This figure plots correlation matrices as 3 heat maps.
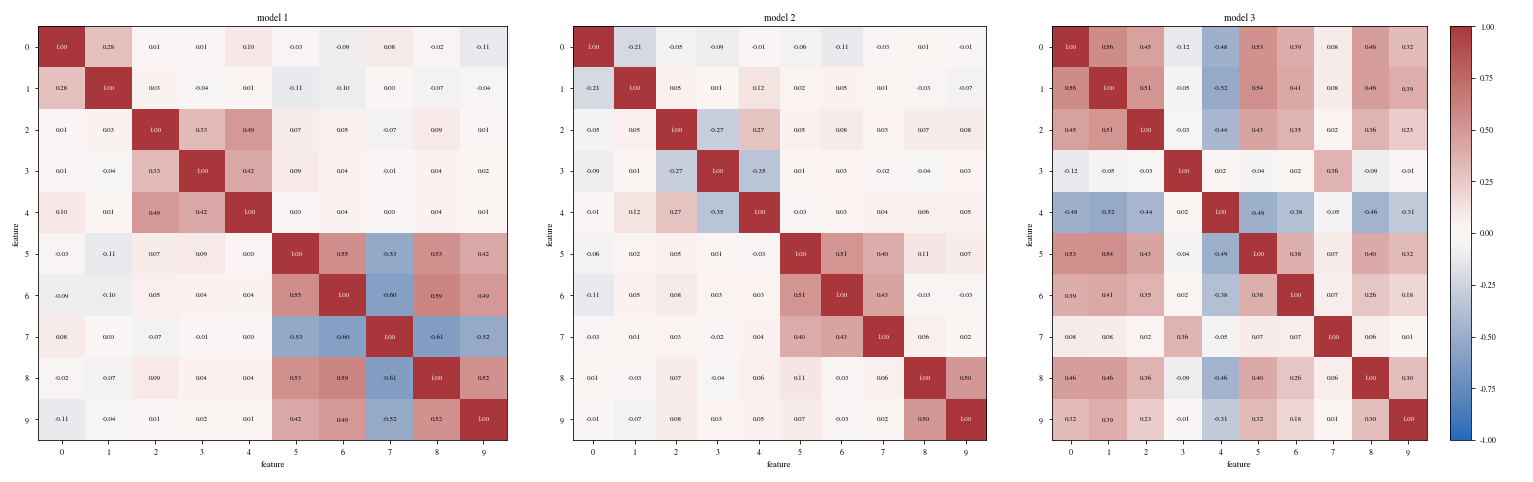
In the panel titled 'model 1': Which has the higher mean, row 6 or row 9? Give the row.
6
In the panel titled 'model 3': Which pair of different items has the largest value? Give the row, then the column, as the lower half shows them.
1, 0
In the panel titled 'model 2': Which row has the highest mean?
5
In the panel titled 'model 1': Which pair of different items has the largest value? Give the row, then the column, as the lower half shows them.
8, 6
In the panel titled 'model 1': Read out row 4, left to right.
0.10 0.01 0.49 0.42 1.00 0.00 0.04 0.00 0.04 0.01
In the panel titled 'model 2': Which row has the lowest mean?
3
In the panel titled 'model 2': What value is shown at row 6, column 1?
0.05
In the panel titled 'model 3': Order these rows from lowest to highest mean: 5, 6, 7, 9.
7, 9, 6, 5
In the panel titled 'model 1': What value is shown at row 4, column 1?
0.01
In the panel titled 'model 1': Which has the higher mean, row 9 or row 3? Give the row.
3
